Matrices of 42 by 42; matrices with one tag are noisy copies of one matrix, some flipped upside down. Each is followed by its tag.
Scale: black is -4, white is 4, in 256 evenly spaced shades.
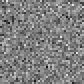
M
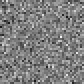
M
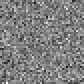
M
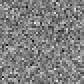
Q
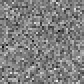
Q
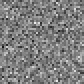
Q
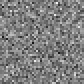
Q
